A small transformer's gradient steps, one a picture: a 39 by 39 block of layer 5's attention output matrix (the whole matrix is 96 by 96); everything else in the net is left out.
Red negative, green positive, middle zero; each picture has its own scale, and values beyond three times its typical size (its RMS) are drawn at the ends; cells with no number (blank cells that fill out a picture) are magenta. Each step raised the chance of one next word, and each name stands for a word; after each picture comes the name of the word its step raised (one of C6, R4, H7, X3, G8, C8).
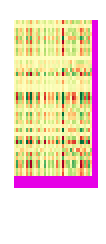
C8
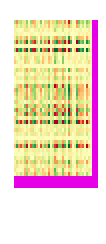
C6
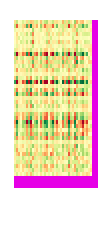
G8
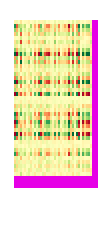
G8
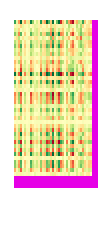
C8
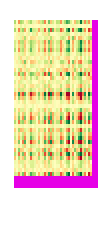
C8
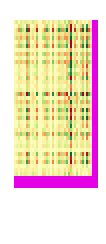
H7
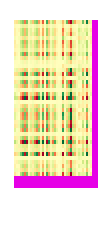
C8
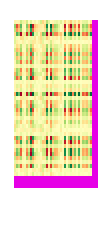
H7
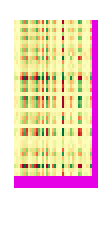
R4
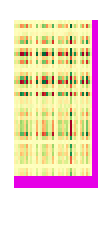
G8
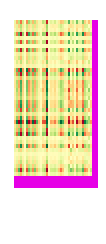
C6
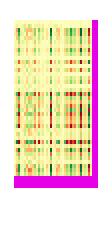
C6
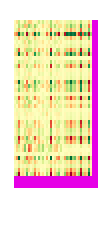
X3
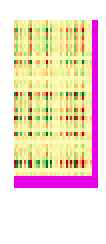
H7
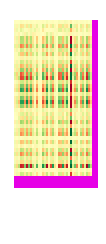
R4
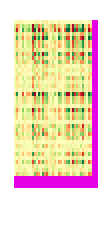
H7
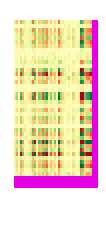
C8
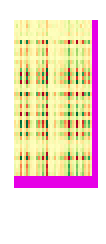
G8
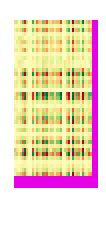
C8
